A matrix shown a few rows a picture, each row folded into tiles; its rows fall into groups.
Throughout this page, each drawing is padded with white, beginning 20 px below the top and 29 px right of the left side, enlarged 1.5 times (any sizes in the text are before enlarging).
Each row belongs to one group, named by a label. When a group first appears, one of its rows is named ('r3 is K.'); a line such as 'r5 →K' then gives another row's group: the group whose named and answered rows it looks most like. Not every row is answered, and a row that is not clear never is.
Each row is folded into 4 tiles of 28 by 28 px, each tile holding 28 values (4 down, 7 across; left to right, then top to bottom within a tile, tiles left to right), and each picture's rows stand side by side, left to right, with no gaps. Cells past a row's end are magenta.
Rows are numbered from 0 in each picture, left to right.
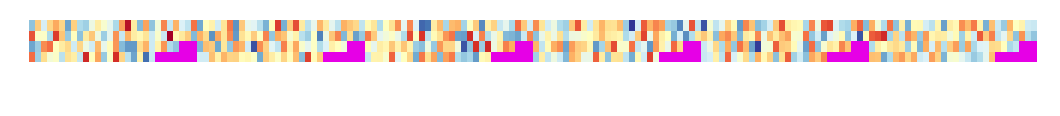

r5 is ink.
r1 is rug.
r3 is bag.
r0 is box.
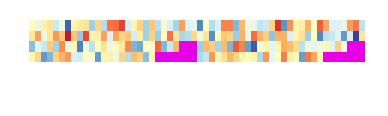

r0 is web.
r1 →rug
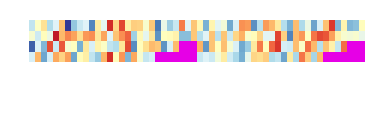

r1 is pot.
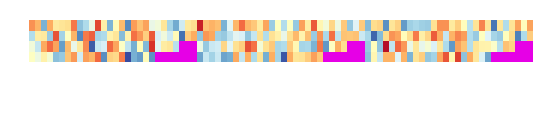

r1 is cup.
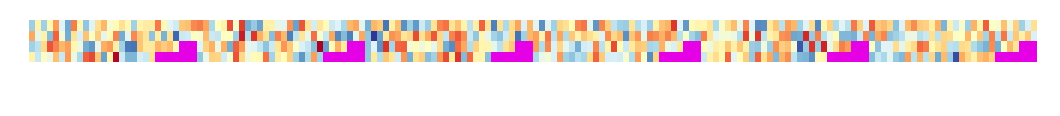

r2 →web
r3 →pot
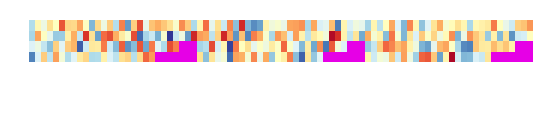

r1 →box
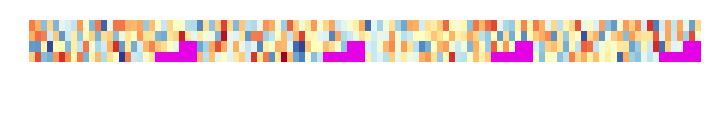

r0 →ink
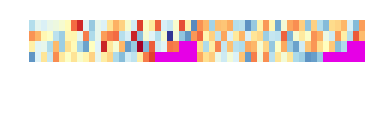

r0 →bag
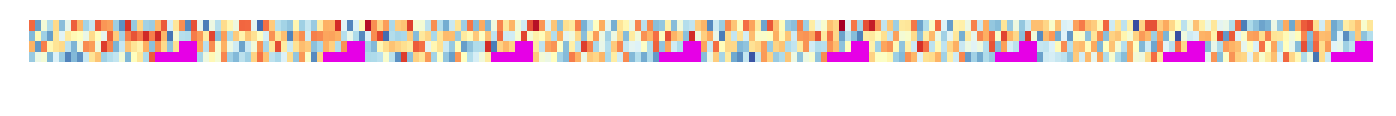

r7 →ink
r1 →pot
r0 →pot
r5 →box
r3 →box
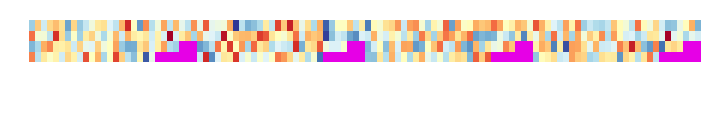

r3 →rug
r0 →box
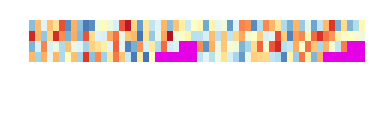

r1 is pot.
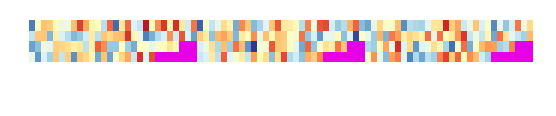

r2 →web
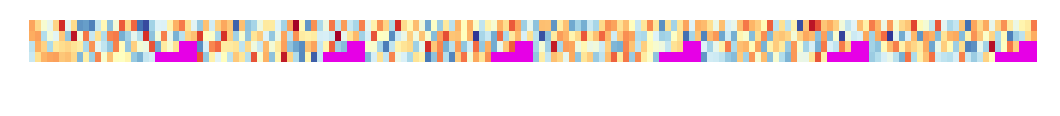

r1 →box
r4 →cup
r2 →cup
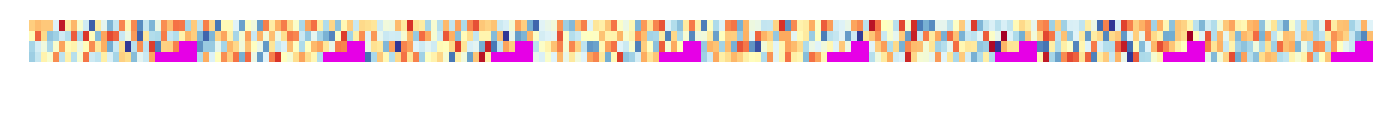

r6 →ink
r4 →rug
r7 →pot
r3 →bag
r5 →rug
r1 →web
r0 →cup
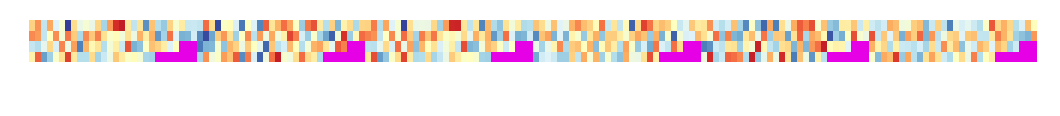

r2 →ink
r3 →cup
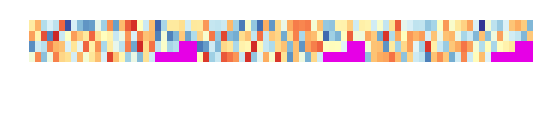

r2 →rug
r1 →ink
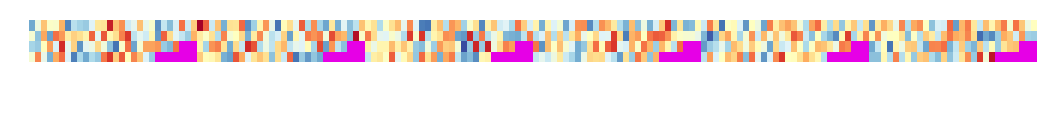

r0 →web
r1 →box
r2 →bag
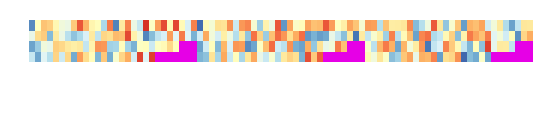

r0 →cup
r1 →cup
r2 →box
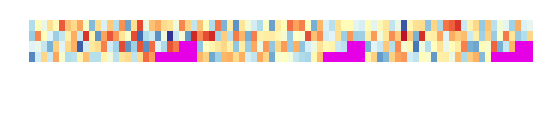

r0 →cup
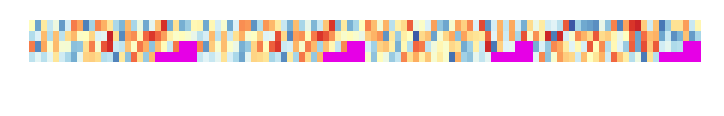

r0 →pot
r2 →box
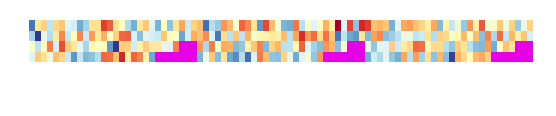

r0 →web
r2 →cup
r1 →pot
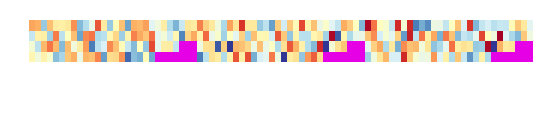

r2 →rug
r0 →box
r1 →rug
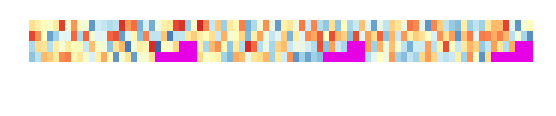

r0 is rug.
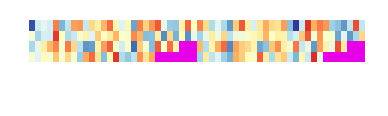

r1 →bag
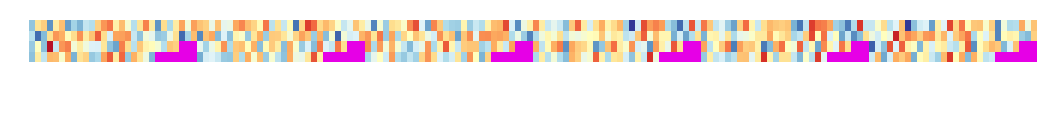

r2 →pot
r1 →cup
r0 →web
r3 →bag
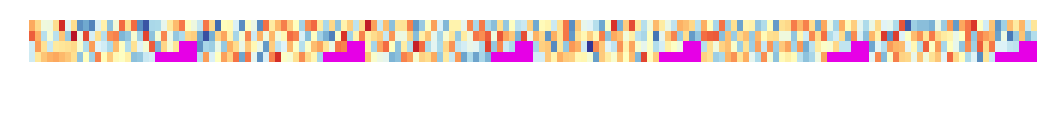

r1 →web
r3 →rug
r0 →rug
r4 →ink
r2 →box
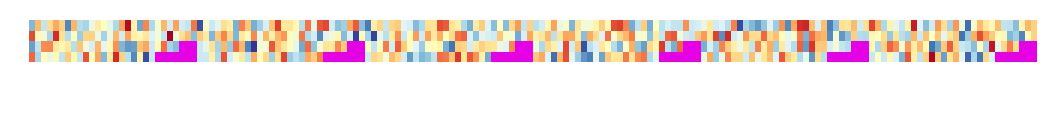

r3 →web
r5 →bag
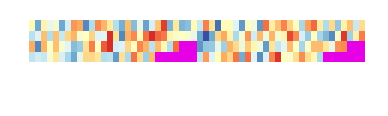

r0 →pot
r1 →web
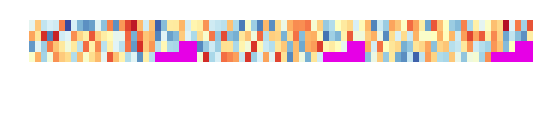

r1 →ink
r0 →ink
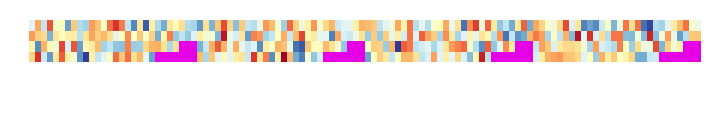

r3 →rug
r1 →box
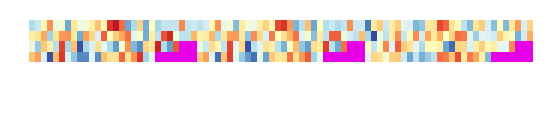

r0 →web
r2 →web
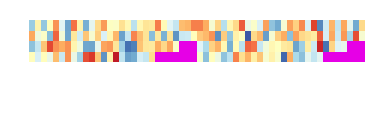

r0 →bag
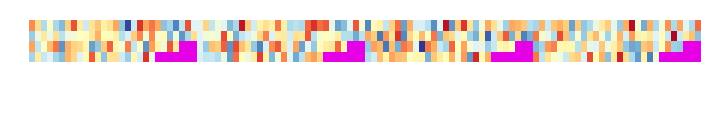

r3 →box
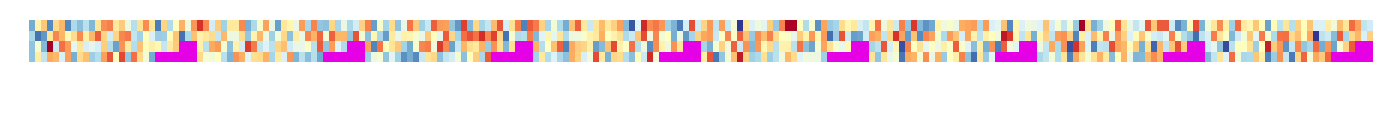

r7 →cup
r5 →box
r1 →box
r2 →pot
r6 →bag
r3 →bag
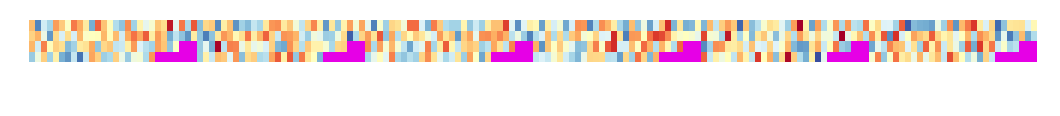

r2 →pot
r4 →box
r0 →pot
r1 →web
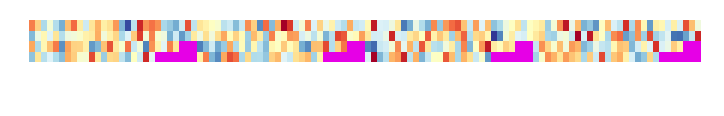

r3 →rug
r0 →bag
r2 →ink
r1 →web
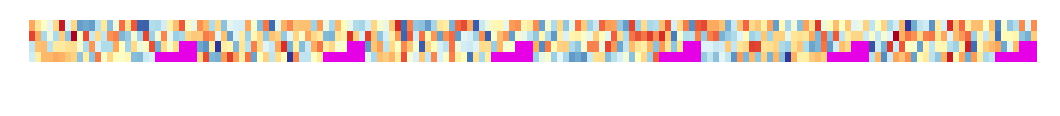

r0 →rug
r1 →ink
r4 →cup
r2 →rug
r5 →web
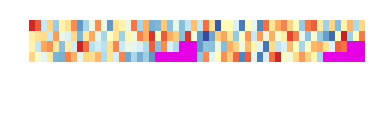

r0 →box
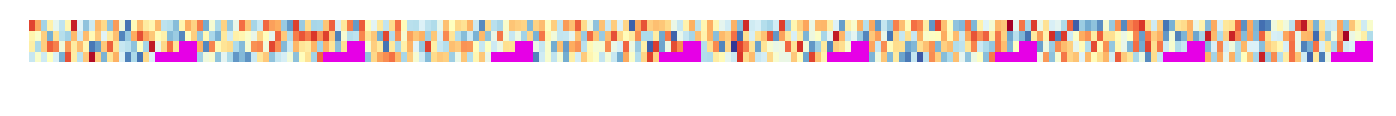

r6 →ink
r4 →rug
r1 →pot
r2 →rug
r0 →bag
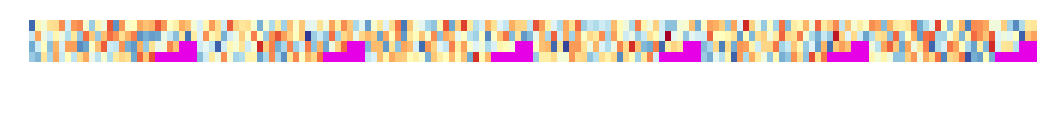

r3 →rug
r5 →box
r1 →cup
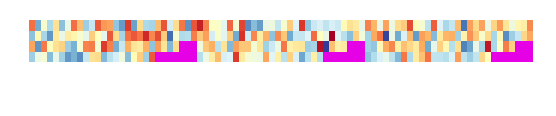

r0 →pot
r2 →cup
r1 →rug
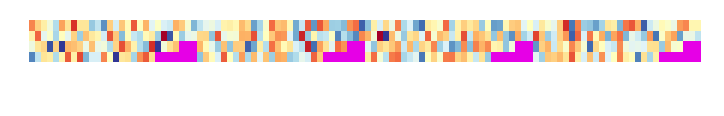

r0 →rug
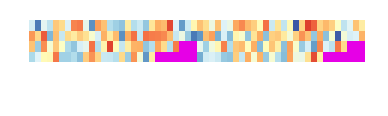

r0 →pot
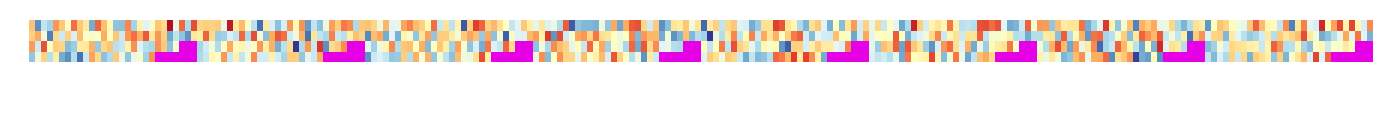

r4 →web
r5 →bag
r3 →ink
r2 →cup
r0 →pot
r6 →box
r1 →cup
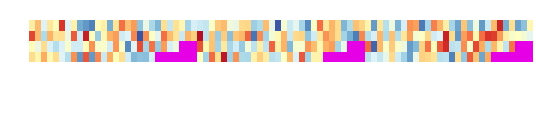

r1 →pot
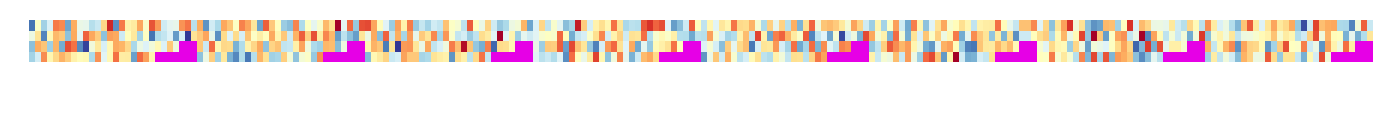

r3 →bag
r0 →rug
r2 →rug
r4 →cup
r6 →box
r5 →bag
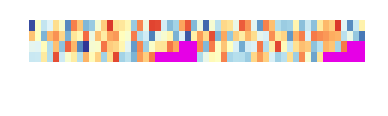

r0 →bag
